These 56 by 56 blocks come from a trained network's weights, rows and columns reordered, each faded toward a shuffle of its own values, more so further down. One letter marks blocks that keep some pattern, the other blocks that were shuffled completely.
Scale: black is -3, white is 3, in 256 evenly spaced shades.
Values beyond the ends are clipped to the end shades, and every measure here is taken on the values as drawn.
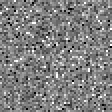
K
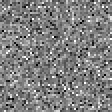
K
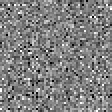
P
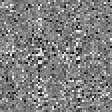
P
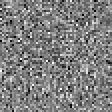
P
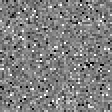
K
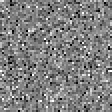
K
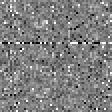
P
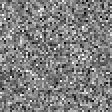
K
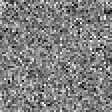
K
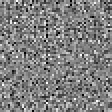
P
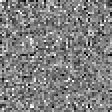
P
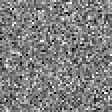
K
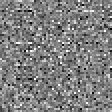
P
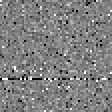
P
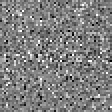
P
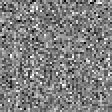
P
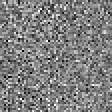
P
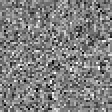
P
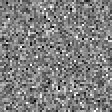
K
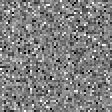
K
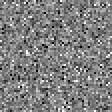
K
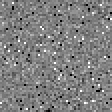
K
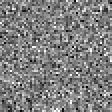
P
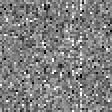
P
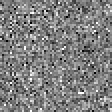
P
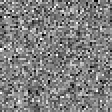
P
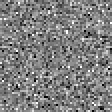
K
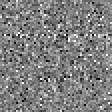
P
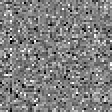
P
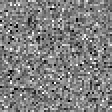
P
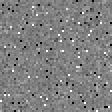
K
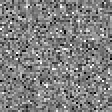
K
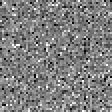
P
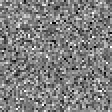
K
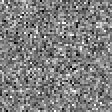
P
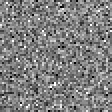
P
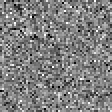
K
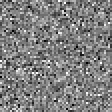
K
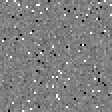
K
